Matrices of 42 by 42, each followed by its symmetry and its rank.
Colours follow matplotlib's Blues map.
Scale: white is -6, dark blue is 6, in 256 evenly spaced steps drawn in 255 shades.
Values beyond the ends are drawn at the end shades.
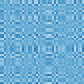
antisymmetric, rank two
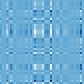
neither, rank one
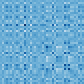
symmetric, rank three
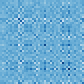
symmetric, rank three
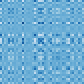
symmetric, rank two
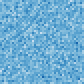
symmetric, full rank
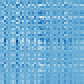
antisymmetric, rank two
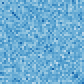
symmetric, full rank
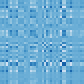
symmetric, rank two
